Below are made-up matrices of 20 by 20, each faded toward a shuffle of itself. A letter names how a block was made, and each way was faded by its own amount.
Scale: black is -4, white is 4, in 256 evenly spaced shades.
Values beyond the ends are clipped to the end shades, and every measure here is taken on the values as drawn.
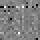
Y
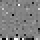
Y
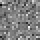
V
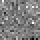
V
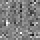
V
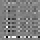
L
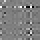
L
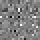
Y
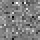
V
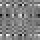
L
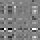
L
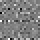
Y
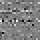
Y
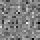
Y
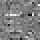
Y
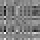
L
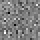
V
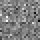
V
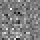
V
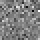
V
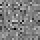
V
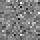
V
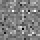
V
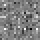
V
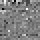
Y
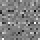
Y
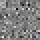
V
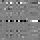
L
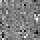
V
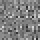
Y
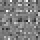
Y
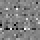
Y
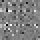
Y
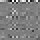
L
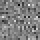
V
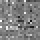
Y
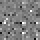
Y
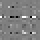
L
